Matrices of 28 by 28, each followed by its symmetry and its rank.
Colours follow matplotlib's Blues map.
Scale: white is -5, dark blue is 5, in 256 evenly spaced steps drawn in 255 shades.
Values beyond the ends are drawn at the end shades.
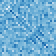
symmetric, full rank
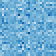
neither, rank five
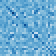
symmetric, rank five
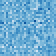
neither, rank five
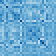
symmetric, rank five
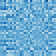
neither, rank three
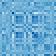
symmetric, rank three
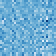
neither, rank five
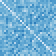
symmetric, full rank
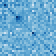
symmetric, rank five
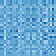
neither, rank three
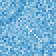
symmetric, full rank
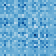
symmetric, rank three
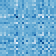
symmetric, rank three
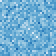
symmetric, full rank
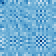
symmetric, rank three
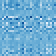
neither, rank three
